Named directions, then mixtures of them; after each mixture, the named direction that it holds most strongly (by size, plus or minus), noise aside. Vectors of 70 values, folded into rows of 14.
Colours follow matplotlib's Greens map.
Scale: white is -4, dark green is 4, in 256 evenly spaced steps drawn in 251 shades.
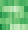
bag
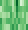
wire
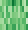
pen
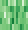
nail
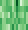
wire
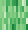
pen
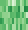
pen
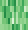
nail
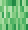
pen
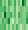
nail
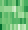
bag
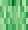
pen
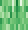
wire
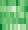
bag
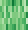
pen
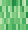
pen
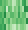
pen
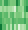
bag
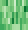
nail
